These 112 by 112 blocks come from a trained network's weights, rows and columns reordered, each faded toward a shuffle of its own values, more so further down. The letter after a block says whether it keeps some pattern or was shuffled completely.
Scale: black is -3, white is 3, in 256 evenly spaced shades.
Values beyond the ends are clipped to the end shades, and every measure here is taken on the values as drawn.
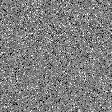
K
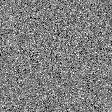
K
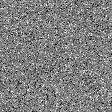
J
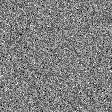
J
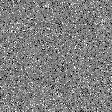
K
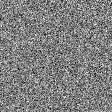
J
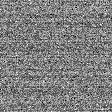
K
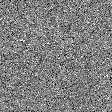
J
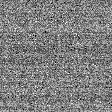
K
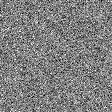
J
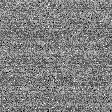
K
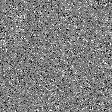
J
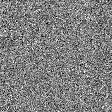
J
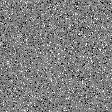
K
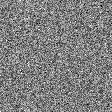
J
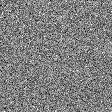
J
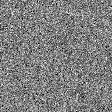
K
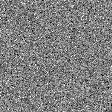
K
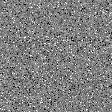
K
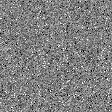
K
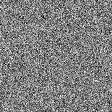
J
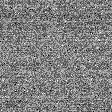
K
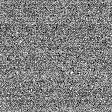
K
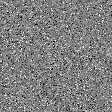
J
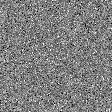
J
